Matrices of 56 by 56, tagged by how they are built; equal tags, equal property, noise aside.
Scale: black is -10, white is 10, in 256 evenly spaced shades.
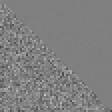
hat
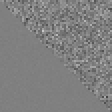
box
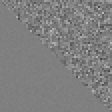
box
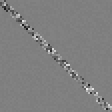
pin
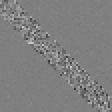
pin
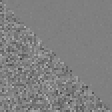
hat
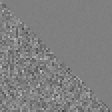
hat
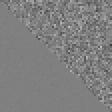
box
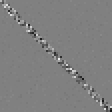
pin
